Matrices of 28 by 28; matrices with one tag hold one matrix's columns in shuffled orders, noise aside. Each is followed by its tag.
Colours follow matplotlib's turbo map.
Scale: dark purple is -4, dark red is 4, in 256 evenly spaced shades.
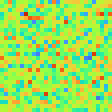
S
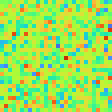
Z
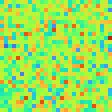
Z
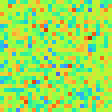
Z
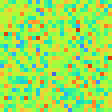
Z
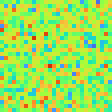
Z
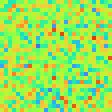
Z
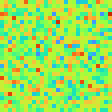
S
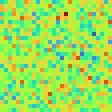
S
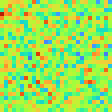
S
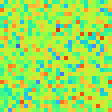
Z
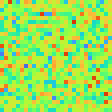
S
